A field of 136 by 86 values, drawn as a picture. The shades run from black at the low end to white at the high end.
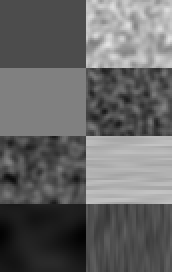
The table splits into 4 rows of 2 panels. Panel 1,1: low, flat. Panel 1,2: high, blotchy. Panel 2,1: middling, flat. Panel 2,2: low, blotchy. Panel 3,1: low, blotchy. Panel 3,2: high, streaked across, faint in contrast. Panel 4,1: very low, smooth, faint in contrast. Panel 4,2: low, streaked downward, faint in contrast.
